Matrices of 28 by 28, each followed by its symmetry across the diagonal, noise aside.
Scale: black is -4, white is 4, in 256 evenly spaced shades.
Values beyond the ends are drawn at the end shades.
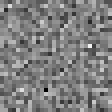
antisymmetric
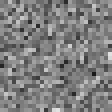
symmetric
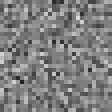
antisymmetric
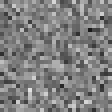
antisymmetric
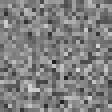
neither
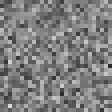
neither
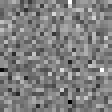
antisymmetric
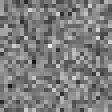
neither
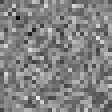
symmetric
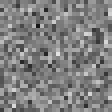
neither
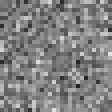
symmetric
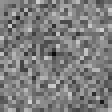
symmetric
